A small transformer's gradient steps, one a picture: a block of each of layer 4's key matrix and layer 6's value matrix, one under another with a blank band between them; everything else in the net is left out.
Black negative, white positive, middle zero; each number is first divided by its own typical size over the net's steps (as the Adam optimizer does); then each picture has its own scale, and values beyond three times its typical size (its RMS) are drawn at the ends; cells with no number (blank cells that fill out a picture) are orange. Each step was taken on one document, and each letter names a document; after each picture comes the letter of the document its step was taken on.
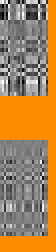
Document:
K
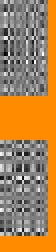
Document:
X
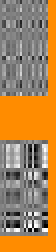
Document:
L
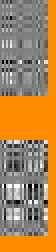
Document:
L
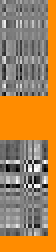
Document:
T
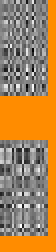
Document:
X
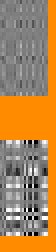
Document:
L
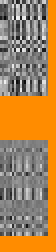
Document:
K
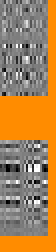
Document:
T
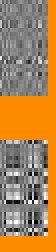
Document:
L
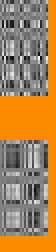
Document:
L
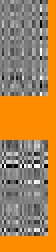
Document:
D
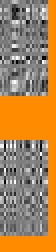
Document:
K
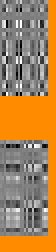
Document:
T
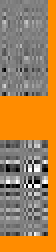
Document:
T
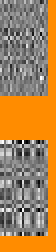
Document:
X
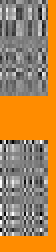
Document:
K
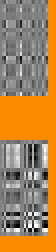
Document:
L
